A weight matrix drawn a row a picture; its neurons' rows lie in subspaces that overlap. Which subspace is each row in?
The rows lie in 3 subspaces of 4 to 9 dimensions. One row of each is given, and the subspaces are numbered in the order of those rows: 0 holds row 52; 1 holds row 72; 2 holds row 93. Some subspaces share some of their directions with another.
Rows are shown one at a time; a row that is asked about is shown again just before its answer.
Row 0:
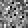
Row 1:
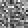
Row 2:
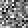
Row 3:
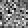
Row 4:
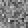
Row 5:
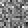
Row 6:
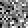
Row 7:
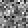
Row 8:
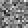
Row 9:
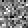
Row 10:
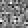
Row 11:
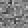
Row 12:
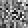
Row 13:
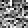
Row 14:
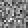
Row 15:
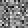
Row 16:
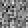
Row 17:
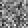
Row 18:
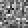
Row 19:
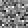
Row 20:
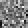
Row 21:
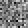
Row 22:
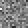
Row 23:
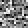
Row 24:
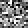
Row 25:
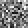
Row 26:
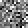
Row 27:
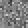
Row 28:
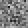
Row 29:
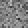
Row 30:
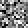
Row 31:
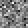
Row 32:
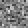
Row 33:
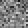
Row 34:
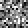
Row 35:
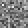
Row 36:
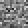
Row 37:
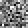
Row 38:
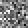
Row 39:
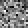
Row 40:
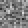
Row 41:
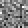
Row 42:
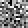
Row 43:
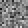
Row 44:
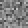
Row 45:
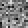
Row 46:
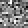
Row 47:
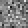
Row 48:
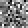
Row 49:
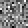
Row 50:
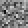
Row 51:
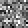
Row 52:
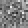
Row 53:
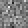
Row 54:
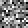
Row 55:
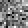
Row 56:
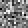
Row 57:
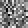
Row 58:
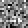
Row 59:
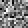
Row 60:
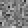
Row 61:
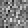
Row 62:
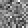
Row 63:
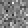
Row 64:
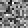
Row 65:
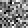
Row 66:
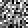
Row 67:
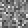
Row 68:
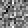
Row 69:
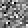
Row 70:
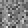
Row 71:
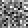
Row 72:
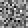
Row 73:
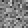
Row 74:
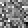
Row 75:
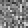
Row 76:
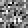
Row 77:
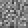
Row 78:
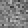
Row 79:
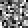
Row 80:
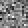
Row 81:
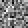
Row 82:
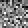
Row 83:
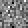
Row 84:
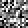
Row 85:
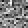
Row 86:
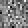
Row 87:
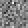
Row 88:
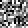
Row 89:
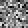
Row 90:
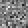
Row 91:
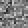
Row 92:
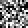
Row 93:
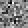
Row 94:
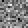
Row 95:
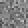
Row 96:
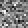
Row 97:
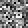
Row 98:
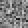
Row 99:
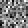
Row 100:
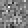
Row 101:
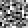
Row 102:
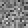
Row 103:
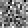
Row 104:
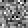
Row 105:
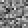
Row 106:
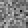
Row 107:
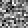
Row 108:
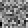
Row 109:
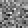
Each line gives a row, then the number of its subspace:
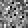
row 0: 0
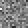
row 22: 1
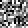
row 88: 0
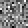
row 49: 1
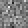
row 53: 2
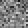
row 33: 0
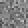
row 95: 1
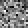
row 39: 0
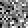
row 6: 1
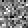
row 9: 0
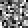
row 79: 1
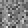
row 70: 1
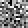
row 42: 1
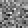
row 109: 1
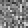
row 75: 1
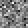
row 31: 0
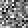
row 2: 1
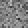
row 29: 2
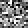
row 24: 2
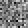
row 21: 1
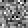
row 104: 0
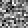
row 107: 0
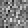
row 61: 1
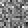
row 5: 1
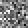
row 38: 1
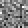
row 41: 1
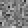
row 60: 1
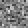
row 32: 2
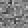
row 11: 2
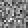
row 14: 1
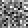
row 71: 0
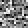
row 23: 2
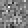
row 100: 2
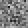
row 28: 2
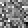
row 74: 1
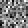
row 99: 1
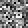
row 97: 0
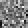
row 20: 1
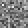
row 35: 0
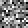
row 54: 0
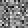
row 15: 1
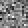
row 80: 1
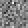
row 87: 0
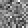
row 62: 0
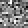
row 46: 2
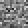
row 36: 0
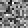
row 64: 1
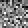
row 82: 1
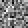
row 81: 2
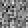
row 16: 1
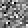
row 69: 0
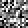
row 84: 1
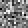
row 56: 0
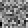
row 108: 1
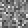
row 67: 1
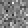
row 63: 1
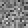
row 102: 0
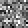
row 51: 0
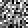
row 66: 0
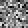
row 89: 2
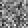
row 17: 0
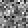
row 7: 0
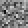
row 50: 0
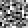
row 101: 0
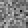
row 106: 1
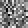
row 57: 1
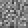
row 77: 0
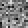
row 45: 1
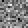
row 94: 2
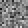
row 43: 1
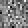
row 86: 1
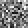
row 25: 0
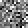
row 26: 0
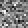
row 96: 0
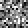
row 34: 0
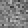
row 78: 2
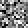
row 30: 0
